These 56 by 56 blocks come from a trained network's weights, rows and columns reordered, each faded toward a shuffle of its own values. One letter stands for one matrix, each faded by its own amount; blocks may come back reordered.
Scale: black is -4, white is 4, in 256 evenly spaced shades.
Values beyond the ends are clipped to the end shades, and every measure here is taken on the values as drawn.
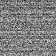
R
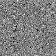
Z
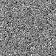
Z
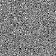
Z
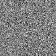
Z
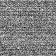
R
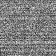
R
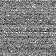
R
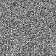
Z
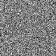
Z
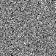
Z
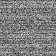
R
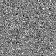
Z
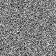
Z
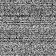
R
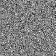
Z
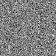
Z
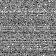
R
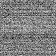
R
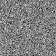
Z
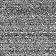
R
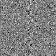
Z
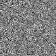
Z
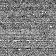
R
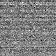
R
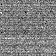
R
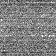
R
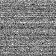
R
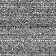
R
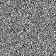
Z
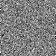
Z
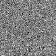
Z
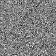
Z
